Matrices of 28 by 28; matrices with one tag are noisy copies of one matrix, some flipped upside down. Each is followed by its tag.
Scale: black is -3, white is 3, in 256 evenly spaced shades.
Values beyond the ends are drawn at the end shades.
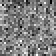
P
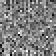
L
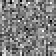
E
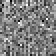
L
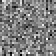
E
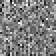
L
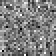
P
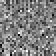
L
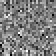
L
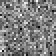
P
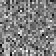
L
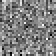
E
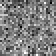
P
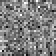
P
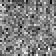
P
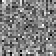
E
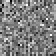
L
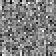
E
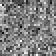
P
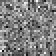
P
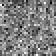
P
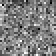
P
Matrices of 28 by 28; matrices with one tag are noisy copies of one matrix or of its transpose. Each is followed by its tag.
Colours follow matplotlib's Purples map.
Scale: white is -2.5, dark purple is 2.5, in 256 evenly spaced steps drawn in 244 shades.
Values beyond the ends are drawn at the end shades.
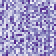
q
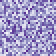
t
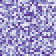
t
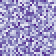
t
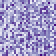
q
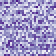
q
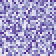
t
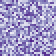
t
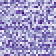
q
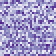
q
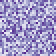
t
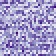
q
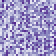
q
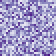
t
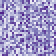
q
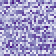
q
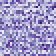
q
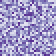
t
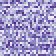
q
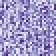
q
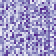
q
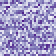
q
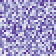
t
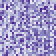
q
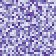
t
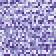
q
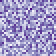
t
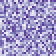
t
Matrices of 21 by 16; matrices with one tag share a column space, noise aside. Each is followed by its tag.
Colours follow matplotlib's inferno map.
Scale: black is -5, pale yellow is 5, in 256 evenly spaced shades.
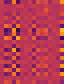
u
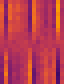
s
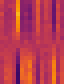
s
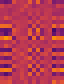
u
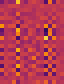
u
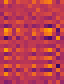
u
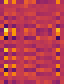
u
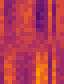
s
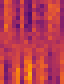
s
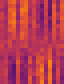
s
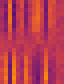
s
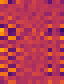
u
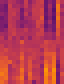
s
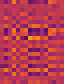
u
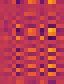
u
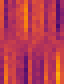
s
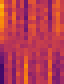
s
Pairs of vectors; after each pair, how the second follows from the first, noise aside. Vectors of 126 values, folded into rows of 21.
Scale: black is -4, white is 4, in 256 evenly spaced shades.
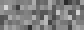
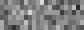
shuffled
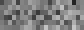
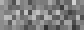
negated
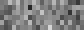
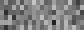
reversed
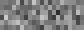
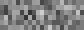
reversed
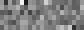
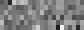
reversed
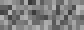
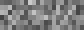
negated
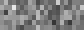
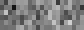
negated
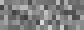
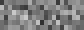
negated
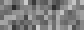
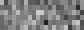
shuffled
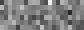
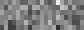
shuffled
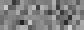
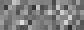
negated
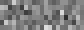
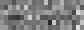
shuffled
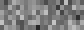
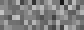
shuffled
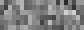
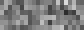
negated
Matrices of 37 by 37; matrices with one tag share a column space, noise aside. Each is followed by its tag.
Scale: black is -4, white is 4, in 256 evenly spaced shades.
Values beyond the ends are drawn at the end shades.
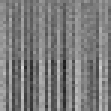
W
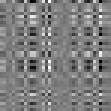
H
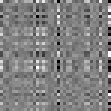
H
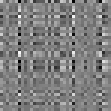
H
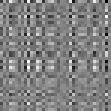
H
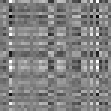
H
